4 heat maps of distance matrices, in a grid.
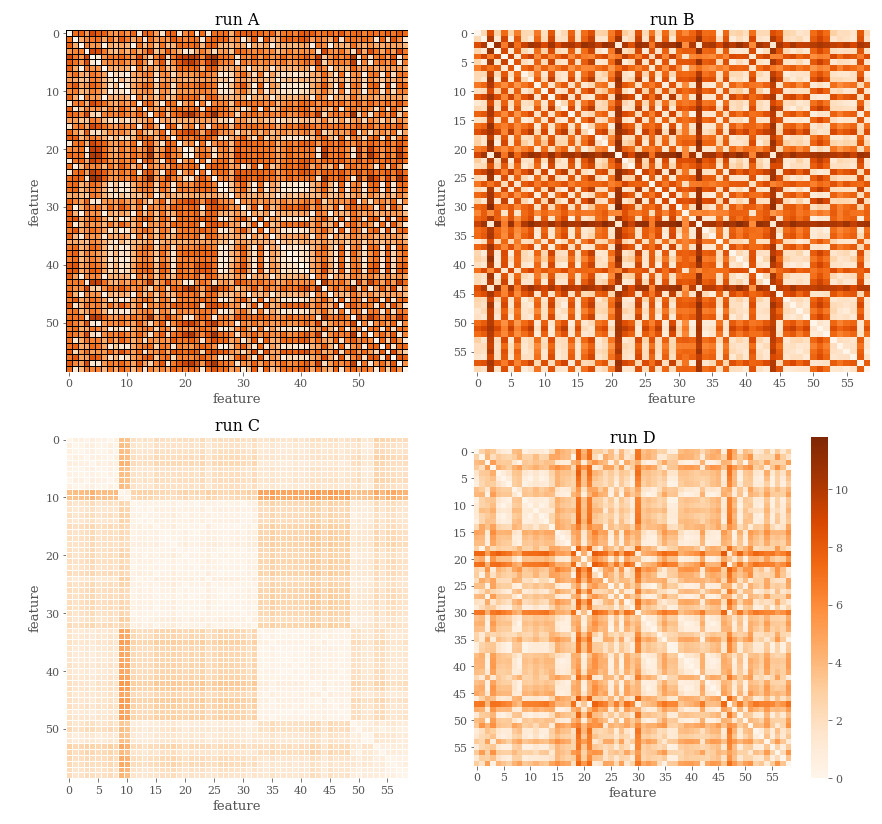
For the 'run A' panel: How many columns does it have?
59
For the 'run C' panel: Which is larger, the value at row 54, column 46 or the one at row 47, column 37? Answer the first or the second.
the first
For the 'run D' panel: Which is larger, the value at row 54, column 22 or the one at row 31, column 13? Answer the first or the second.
the second
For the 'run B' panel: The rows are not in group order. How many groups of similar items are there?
4
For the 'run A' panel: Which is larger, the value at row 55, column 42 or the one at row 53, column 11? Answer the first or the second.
the first
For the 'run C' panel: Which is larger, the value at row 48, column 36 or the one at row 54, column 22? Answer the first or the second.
the second
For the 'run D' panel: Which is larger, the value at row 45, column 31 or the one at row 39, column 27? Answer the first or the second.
the first
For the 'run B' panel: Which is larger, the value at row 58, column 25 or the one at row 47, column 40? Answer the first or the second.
the first
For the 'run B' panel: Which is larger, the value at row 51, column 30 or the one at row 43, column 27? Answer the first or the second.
the first
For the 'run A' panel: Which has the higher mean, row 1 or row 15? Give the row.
1
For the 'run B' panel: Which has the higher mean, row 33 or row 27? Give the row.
33
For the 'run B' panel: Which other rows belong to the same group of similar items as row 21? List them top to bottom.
2, 33, 44
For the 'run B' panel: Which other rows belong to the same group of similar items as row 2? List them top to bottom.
21, 33, 44
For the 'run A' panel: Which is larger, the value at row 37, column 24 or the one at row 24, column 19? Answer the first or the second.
the first
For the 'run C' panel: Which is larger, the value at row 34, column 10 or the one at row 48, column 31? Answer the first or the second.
the first
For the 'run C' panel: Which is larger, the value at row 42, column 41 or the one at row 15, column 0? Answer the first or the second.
the second
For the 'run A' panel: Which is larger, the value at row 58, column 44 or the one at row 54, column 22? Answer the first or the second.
the second
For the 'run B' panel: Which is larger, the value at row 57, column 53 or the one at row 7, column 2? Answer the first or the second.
the second
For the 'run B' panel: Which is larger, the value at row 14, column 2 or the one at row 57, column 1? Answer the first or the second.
the first
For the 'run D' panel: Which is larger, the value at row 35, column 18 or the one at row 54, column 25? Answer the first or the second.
the second
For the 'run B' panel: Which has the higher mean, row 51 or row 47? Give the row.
51
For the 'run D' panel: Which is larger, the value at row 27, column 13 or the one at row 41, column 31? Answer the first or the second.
the first
